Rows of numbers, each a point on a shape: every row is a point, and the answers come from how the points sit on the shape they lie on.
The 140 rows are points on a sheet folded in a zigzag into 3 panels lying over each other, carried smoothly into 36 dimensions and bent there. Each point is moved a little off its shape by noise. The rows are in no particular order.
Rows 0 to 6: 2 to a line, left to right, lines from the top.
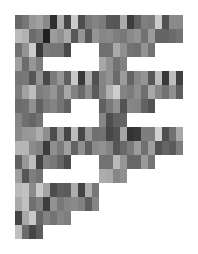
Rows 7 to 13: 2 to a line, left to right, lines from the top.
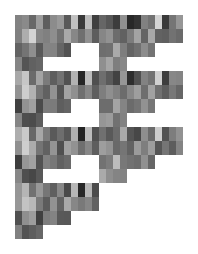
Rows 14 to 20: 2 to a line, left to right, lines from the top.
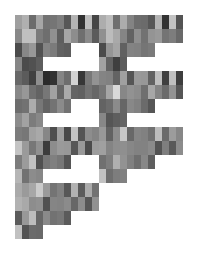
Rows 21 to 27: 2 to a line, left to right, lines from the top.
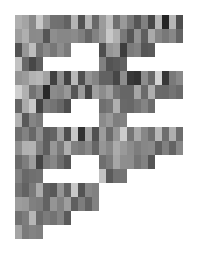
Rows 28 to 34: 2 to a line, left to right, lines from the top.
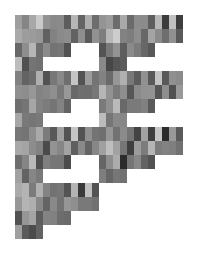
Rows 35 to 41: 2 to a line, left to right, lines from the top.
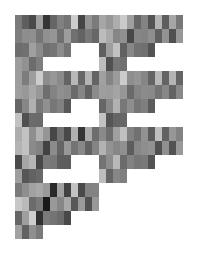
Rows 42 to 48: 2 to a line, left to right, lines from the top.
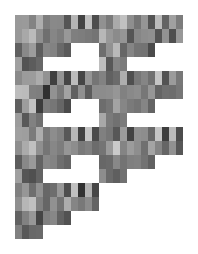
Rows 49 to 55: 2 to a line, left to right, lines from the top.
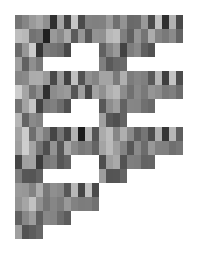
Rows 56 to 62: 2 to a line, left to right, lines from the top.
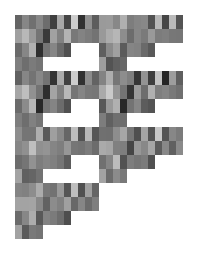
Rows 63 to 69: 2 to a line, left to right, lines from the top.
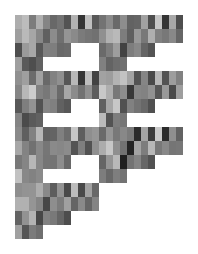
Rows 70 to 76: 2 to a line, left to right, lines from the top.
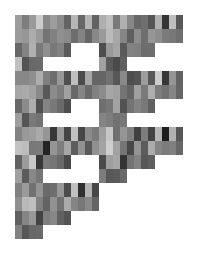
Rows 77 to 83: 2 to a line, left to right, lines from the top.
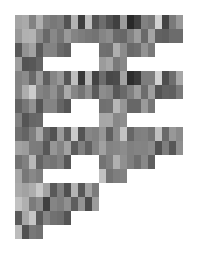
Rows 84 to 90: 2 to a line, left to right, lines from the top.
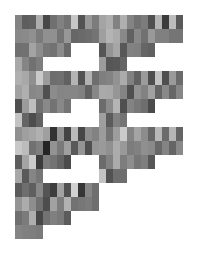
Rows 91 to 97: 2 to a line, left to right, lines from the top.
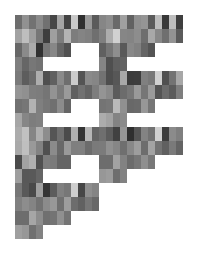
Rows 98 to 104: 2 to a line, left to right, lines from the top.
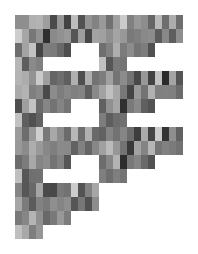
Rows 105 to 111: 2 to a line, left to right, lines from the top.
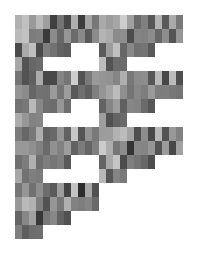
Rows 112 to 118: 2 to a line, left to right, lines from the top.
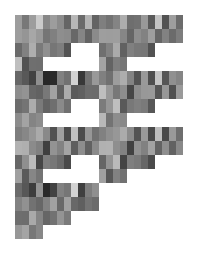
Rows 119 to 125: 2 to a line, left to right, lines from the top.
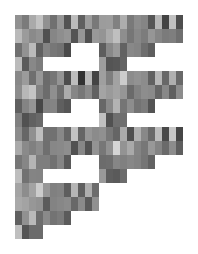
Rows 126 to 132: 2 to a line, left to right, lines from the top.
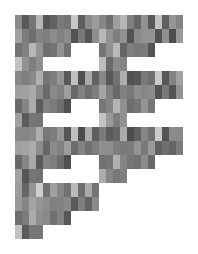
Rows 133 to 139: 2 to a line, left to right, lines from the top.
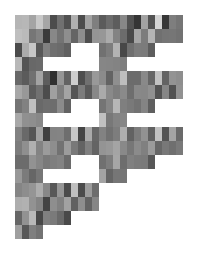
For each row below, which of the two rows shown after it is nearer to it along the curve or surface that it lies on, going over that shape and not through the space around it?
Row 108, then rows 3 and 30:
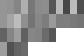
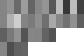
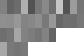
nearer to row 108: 30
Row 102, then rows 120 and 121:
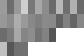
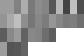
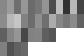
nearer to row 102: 120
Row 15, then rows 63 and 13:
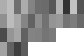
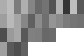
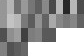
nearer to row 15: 63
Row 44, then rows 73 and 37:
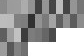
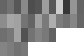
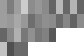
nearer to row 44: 37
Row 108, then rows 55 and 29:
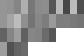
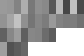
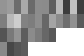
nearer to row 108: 55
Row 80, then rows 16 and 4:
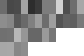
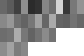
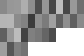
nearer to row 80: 16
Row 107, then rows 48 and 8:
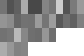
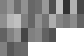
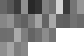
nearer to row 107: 8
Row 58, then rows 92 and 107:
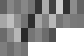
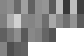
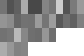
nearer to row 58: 92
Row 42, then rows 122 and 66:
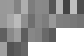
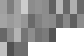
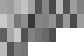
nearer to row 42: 66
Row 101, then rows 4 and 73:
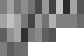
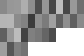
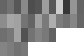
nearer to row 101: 73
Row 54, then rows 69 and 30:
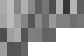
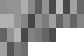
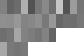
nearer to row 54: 69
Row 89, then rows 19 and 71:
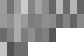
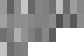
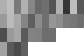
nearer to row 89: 19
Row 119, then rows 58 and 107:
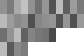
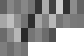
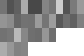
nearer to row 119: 107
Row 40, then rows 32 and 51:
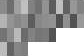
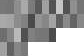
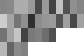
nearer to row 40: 51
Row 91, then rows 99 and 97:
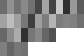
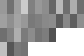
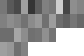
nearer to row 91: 97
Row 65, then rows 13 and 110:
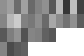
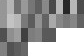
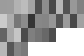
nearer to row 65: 13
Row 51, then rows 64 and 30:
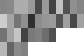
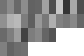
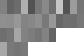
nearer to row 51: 30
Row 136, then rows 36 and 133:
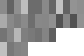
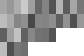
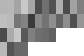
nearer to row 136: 36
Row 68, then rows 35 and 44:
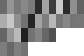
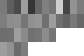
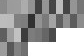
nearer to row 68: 35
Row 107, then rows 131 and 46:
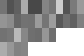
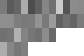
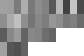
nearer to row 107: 131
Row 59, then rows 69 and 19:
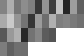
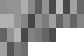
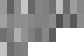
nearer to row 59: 69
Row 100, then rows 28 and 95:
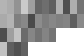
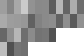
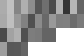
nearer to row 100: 28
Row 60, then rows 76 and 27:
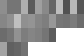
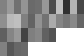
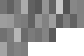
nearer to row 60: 27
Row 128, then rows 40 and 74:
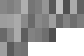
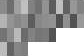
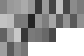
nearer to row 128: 74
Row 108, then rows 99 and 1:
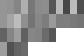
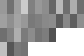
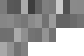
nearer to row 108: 1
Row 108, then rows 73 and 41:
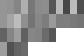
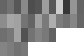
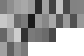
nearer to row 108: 41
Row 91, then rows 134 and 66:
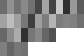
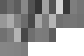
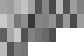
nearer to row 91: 134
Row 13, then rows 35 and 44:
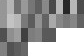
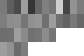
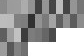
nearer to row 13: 35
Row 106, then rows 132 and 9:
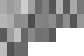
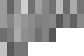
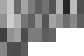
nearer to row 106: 132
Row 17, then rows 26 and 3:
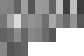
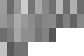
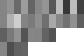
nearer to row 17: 3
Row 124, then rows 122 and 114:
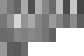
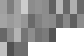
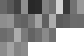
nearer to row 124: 114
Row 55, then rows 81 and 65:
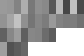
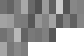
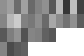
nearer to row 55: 81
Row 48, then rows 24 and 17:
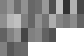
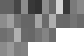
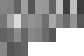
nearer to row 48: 17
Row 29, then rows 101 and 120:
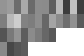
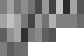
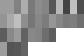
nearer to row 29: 101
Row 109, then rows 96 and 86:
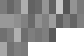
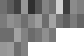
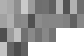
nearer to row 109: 96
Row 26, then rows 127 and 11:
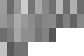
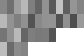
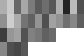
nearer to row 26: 127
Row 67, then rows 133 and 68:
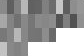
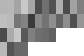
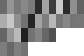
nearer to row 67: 133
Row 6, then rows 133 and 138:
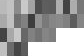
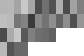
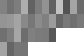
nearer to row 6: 133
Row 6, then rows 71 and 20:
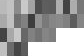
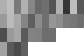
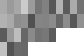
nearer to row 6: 20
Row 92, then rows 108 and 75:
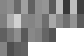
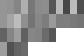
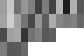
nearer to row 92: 75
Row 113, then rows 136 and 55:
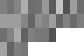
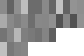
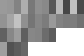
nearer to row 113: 55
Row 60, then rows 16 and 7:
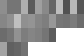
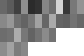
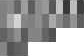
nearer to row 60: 7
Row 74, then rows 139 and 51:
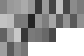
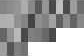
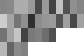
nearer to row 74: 139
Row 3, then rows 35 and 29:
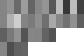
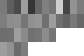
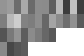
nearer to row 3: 29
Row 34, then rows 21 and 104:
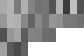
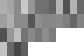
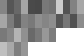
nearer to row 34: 21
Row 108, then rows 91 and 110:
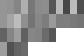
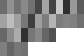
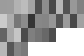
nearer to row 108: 110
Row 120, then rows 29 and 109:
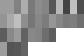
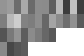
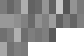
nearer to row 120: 109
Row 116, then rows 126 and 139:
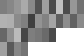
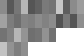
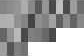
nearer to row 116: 139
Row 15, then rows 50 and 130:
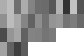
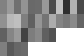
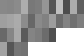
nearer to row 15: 130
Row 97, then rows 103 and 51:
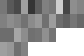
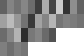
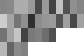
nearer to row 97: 103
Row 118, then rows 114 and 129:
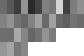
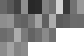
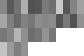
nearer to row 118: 114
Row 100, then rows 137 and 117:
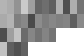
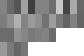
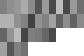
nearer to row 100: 117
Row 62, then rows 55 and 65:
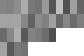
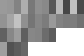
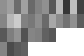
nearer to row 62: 55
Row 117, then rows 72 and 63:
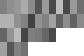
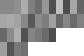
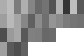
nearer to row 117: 72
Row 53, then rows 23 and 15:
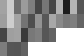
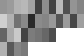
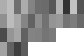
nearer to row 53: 15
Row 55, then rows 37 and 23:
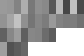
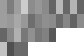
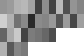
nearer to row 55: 23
